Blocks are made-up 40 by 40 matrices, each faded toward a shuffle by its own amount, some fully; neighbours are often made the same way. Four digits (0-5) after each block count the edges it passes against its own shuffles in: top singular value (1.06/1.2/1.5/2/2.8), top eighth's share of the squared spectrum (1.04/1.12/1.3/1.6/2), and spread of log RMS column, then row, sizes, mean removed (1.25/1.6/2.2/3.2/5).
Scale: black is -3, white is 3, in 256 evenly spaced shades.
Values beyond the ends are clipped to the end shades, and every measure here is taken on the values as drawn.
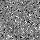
0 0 0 0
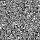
0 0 0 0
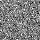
0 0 0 0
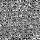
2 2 0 3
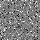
0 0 0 0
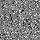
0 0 0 0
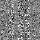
2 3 3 0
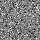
0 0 0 0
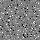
0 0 0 0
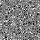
2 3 1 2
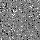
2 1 0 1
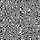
3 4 2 1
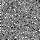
2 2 1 0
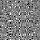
4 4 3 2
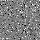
1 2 0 1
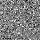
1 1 0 2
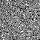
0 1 0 0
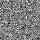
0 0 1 0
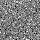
1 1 0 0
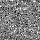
2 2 0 0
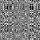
4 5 3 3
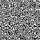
3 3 1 1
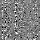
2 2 3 0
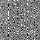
2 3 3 0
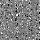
1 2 2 0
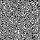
1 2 2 0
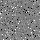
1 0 0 0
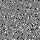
1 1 0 1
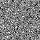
0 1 0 1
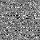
2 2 0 3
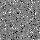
1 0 1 0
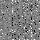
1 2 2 0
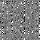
2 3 3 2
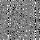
2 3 3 1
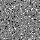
1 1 1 0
